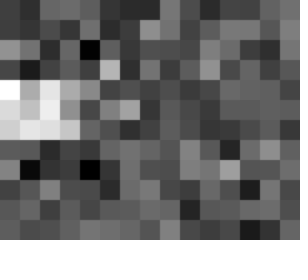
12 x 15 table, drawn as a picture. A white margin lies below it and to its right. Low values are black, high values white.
Most values sit low, with a long tail of high ones. The halves do not mirror each other. An odd patch, higher than its surroundings, sits in the middle left. The middle left is the ninth with the highest average. No regular stripes run through it.
